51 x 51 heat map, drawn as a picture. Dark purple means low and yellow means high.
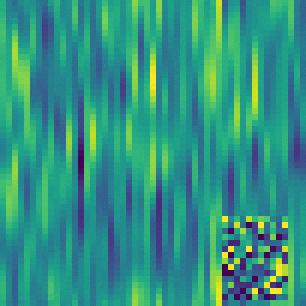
Roughest part: bottom right. Grain: streaks running down. Average level on the scale: 50%. Odd patch: rougher, in the bottom right.
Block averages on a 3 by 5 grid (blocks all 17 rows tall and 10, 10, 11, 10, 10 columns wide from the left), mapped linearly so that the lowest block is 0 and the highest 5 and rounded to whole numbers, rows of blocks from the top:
2 2 3 5 2 / 3 2 3 2 1 / 2 0 1 2 2
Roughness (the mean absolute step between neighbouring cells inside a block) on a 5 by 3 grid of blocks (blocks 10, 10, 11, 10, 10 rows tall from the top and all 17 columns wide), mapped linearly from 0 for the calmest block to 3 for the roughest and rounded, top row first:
0 0 0 | 0 1 0 | 1 0 0 | 0 1 1 | 0 0 3
